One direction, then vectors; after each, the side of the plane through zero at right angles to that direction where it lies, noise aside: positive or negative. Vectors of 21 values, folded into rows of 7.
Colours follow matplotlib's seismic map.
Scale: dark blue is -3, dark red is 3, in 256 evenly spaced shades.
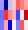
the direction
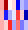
negative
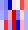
positive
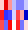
negative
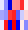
positive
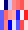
positive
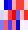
positive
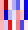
negative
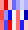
negative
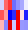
negative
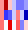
negative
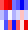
negative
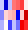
positive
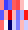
positive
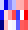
positive
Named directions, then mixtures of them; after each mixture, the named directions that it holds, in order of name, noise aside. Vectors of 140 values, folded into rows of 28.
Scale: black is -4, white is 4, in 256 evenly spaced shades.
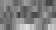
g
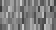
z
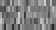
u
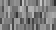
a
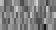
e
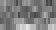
g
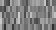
e, u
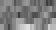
g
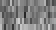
g, u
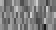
e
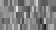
e, u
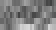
g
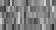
u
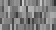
a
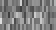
a, u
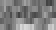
g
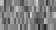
e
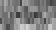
a, g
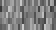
z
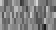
e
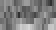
g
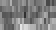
g, u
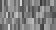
a, z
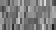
a, u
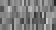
a, z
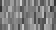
z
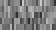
a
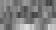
g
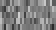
u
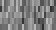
e, z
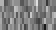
e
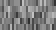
a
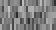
a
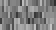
a, g
